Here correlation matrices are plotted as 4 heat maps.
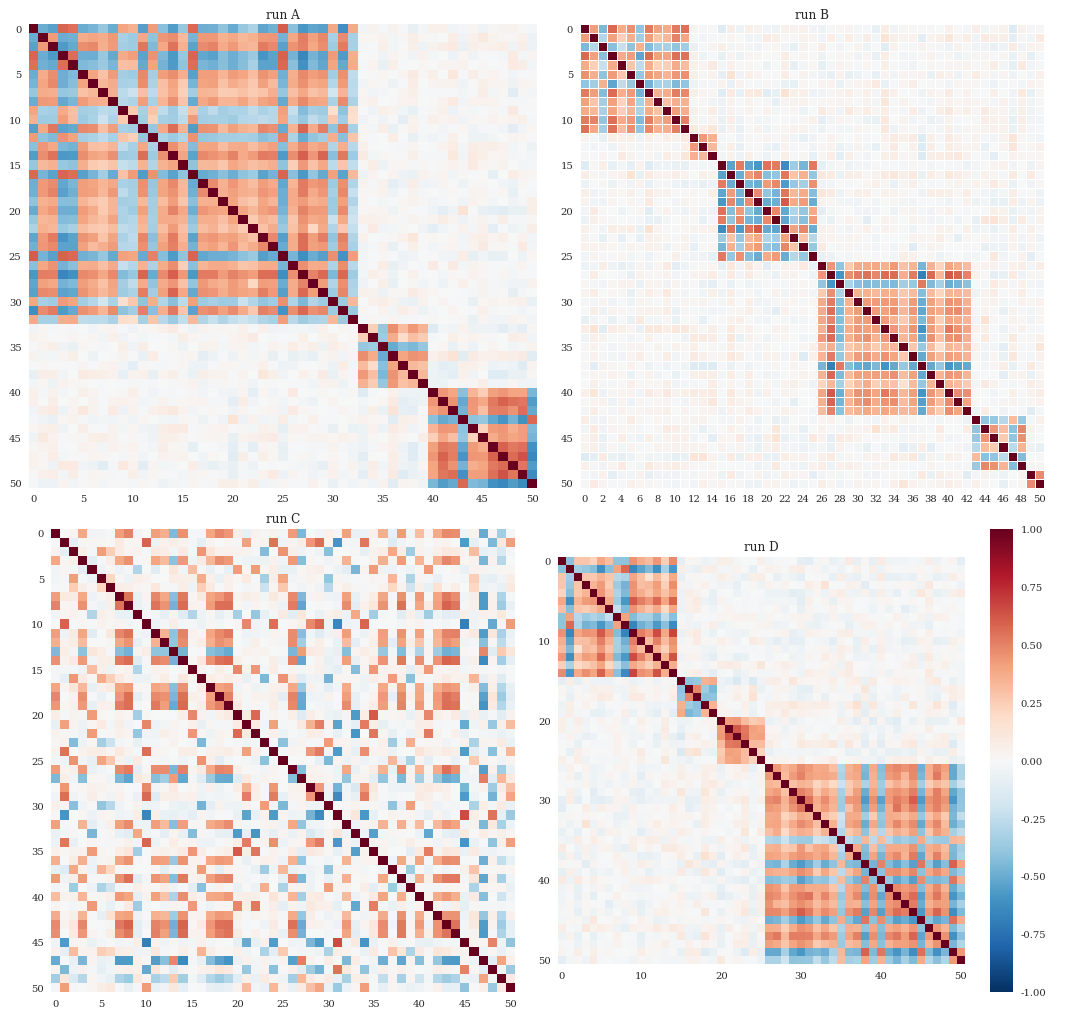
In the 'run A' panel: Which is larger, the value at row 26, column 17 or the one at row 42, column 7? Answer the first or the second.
the first
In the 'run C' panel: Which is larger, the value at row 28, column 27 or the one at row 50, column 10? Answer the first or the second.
the second
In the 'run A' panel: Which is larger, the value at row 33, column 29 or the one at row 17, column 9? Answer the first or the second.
the first
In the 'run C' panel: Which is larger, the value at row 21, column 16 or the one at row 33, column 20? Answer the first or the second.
the first
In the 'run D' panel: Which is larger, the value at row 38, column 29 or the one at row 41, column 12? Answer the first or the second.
the second
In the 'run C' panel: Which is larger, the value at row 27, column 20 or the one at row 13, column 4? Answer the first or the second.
the second
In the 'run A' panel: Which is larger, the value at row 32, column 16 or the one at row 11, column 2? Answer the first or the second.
the second
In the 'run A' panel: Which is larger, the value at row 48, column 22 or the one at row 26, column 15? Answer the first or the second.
the second
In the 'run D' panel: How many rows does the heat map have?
51
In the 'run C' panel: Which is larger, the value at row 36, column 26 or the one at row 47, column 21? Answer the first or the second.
the first
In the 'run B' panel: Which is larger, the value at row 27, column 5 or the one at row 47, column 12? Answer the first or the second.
the second
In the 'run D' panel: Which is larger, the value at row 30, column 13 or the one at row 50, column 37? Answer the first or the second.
the first
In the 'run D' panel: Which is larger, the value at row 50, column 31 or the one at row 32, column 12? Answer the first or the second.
the second
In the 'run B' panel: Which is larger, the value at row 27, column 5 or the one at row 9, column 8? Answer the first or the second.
the second
